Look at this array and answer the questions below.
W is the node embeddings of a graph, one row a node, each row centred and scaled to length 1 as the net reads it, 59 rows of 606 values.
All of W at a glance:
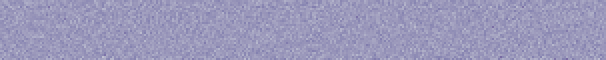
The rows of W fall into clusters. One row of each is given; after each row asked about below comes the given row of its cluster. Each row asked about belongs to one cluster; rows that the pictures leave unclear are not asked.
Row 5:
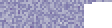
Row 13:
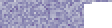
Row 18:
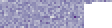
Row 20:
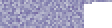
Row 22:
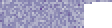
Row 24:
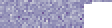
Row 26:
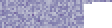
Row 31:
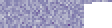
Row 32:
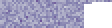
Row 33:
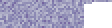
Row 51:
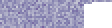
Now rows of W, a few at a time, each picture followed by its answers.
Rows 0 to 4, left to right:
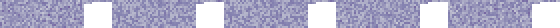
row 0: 26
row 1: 32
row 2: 32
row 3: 5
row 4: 13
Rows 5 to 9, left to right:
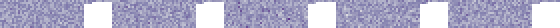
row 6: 18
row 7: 18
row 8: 24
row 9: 31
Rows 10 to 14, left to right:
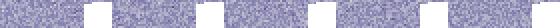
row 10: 32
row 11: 26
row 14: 22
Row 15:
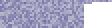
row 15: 33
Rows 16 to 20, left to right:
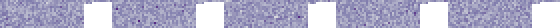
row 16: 26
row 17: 22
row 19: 22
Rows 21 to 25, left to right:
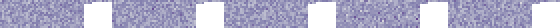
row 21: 5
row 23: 20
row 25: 51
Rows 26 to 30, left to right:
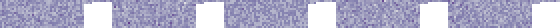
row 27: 51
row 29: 31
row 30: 33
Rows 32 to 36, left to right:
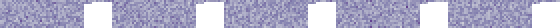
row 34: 32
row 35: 51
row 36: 20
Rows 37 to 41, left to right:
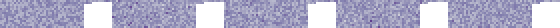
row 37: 32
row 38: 33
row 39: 26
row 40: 51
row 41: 5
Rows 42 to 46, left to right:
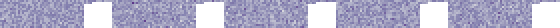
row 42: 5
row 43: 33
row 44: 31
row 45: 13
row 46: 33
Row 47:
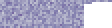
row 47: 31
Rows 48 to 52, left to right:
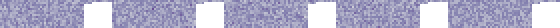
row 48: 51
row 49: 22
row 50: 18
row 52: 22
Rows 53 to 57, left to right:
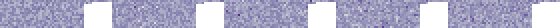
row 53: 20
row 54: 22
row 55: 32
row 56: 24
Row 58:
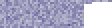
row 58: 31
